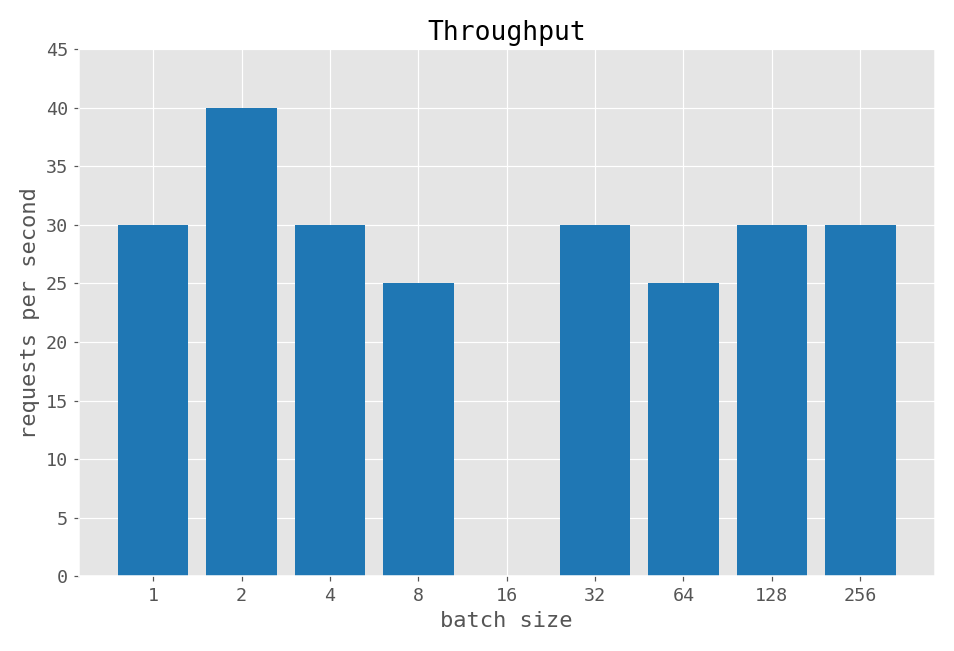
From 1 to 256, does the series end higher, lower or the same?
the same
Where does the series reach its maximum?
2
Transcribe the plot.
Title: Throughput
x-axis: batch size, ticks 1 2 4 8 16 32 64 128 256
y-axis: requests per second, ticks 0 5 10 15 20 25 30 35 40 45
Values:
30 40 30 25 0 30 25 30 30
